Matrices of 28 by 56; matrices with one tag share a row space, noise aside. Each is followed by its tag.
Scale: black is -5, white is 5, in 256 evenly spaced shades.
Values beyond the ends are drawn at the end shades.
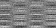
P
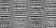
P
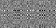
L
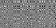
L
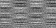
P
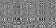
L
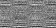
P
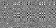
L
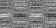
P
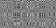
L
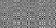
L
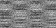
P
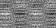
P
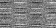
P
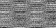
P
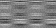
P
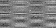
P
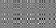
L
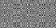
L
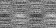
P
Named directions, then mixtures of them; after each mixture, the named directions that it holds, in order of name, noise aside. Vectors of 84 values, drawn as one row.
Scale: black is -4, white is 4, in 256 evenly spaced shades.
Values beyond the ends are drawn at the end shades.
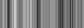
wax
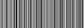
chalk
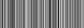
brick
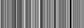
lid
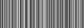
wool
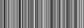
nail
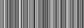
nail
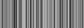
chalk, lid, wool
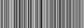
chalk, lid, nail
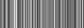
chalk, nail, wax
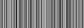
chalk, nail, wool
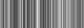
nail, wax, wool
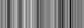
lid, wax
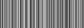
wool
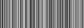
wool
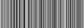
brick, chalk, wool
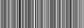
lid, nail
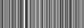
lid, wool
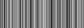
nail, wool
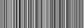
chalk, nail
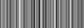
lid, nail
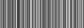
chalk, lid, wool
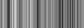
wax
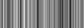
lid, wax, wool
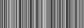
chalk, nail, wool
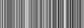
brick, chalk, wax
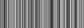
lid, nail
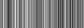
brick, chalk, wax
